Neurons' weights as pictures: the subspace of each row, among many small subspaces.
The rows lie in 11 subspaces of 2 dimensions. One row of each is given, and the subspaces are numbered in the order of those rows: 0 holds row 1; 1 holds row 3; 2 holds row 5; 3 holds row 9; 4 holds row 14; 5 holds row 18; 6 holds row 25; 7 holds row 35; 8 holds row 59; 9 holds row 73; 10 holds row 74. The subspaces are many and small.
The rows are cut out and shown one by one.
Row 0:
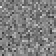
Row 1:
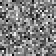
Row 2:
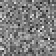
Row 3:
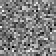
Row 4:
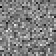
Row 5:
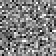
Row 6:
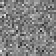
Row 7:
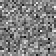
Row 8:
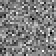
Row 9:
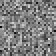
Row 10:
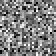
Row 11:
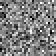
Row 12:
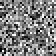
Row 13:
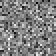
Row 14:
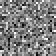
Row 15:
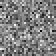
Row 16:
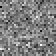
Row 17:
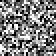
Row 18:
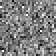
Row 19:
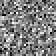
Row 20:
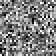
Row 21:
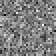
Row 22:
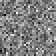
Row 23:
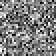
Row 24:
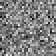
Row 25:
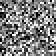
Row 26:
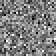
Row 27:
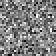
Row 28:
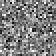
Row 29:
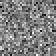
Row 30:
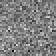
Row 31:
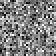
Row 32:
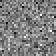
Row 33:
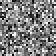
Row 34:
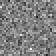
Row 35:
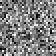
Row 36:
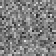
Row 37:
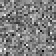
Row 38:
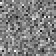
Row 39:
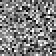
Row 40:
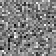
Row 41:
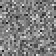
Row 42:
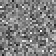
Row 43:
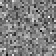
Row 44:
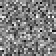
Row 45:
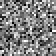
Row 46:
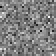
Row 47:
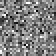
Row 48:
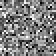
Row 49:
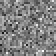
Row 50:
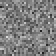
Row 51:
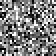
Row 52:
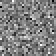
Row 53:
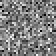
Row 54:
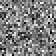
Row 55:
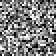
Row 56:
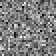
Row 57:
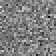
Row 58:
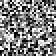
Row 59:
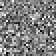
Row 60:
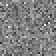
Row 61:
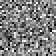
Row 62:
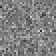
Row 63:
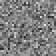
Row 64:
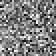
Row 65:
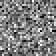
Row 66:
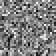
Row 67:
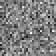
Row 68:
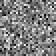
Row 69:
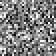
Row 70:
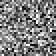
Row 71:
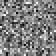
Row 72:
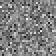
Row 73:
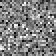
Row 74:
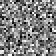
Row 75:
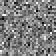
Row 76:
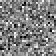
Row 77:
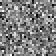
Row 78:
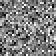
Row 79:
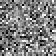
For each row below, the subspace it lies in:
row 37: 8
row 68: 5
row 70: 1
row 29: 8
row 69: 7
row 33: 0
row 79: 2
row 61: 2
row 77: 0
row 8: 6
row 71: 2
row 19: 8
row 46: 7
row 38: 5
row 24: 6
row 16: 4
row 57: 1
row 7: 5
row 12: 8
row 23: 7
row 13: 4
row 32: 4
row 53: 5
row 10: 2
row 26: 5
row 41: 5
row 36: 10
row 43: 0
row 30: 1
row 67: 6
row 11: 6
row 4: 4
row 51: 0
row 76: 9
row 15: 7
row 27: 10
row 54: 10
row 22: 3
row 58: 8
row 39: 1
